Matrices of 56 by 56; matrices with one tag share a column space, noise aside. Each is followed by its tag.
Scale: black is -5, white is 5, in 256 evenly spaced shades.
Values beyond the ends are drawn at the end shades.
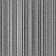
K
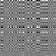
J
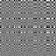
J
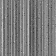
K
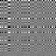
J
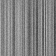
K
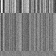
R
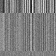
R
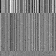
R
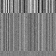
R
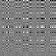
J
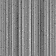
K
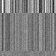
R
